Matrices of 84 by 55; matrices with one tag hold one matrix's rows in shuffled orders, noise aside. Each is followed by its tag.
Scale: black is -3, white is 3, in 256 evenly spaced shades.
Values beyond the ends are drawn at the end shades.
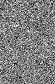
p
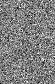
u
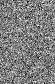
u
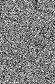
p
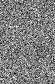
p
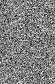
u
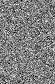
p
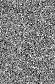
u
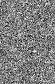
u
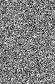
u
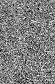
u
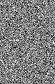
p
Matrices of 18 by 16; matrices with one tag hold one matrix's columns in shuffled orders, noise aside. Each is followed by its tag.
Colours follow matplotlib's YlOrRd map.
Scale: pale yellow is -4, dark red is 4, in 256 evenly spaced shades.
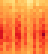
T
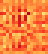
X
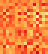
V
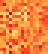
V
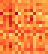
X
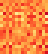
V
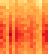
T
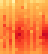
T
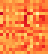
X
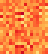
V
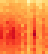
T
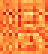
X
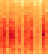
T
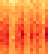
T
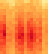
T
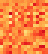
V
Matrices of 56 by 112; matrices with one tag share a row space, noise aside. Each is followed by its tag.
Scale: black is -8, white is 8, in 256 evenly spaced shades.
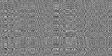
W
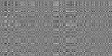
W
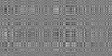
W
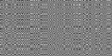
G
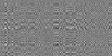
W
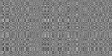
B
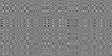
B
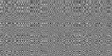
G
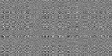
B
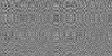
W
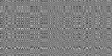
G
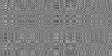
W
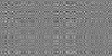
W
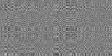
W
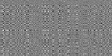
B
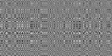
G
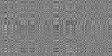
W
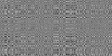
W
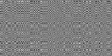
G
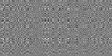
B
